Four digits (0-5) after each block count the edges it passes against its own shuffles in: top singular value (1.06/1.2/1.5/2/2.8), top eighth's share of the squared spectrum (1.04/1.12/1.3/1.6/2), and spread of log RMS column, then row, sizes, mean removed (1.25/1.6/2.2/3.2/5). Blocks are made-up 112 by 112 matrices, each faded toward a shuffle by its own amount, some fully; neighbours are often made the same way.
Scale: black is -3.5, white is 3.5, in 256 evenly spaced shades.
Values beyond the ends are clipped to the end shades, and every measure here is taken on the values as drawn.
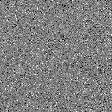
3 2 1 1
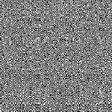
4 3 2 2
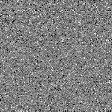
3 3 1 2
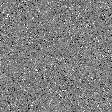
0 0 0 0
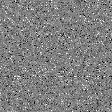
3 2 0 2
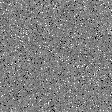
0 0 0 0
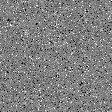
1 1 0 0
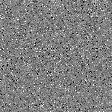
3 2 0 1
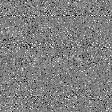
3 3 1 2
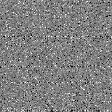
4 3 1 2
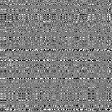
5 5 3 4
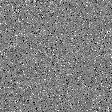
1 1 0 0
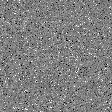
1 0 0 0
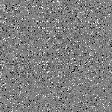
4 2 2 1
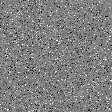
1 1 0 0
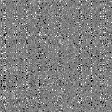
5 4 3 2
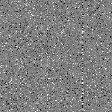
4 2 2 0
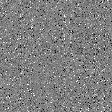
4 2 1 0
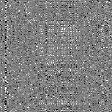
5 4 3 2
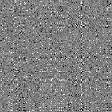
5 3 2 2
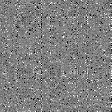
4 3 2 2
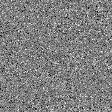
0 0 0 2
